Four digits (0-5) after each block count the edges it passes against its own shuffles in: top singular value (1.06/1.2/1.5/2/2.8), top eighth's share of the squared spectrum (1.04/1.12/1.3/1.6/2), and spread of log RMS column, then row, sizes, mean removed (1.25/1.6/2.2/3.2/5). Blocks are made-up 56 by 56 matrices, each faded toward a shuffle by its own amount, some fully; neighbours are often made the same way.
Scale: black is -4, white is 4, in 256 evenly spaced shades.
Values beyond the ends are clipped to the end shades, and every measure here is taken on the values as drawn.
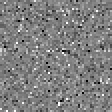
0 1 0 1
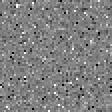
0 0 0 0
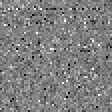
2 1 0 1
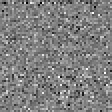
1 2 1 2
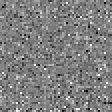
1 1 1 1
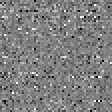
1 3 1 2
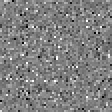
1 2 1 1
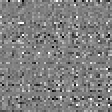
2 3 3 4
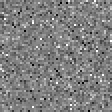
0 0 0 0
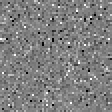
1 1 0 0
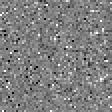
0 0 0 0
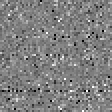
2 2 1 2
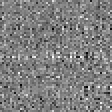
4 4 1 2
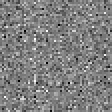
3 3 1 1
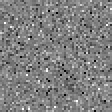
0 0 0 0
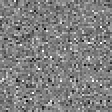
3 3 1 1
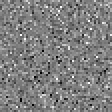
0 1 0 0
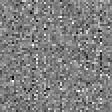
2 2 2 0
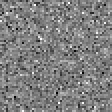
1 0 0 0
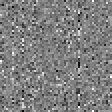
2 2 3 0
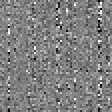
2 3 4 0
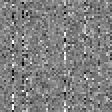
2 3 3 0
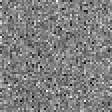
0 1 2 0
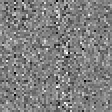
1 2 3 0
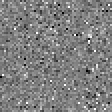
0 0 1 0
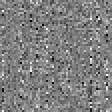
2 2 3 0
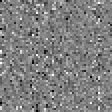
3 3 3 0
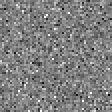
1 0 0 0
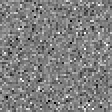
1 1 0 0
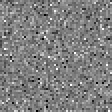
1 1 0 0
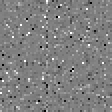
2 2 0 0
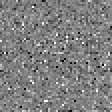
1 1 0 1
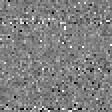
2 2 0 2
